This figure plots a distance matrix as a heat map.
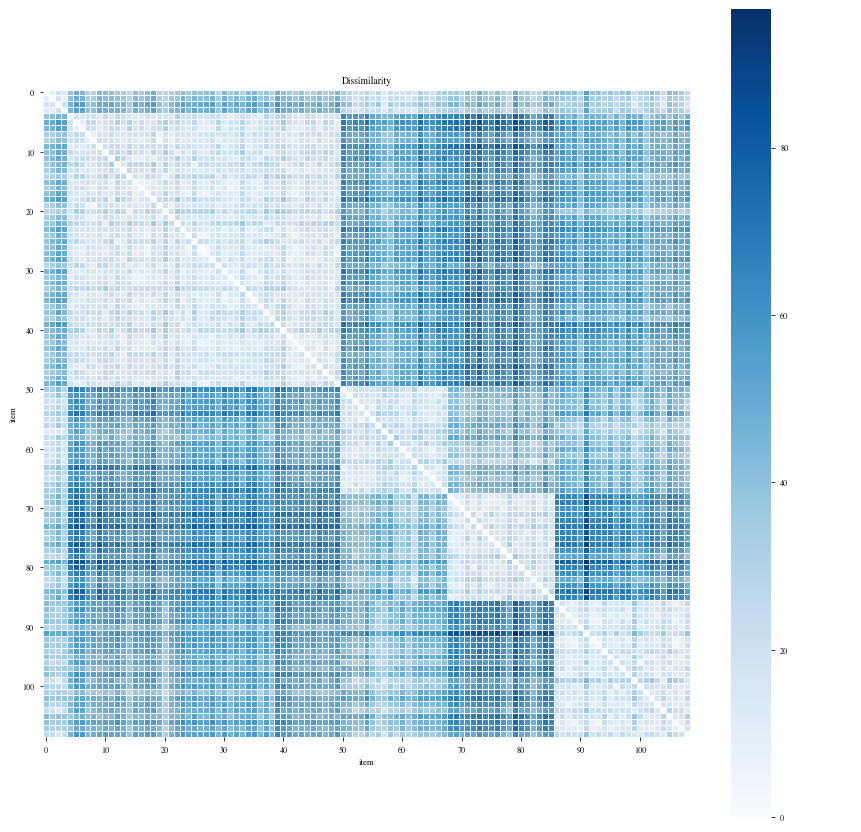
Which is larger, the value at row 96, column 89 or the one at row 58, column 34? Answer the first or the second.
the second
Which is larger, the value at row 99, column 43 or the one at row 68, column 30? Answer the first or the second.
the second
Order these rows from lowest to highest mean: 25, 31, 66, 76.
31, 25, 66, 76
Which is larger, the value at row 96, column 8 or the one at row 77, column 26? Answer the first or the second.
the second
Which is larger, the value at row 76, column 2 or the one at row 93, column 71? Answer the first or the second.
the second
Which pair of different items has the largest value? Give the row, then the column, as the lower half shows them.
91, 79
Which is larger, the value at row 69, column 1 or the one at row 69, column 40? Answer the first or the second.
the second
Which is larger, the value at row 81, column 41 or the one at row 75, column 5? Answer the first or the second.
the second
